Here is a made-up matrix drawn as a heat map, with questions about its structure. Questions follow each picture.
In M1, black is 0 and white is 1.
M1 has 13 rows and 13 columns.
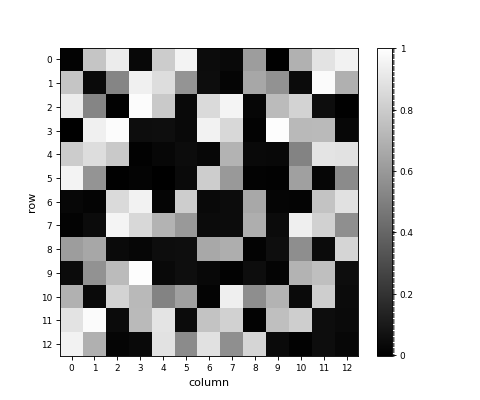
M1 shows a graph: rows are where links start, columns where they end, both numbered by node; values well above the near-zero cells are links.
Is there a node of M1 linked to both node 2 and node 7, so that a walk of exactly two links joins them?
yes
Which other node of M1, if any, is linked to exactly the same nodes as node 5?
node 8
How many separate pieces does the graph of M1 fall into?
1
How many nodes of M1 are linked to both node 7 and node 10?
6
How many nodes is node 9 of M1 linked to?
5
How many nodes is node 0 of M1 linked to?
8
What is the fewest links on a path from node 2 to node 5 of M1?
2
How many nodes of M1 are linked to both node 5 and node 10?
2
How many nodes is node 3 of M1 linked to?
7
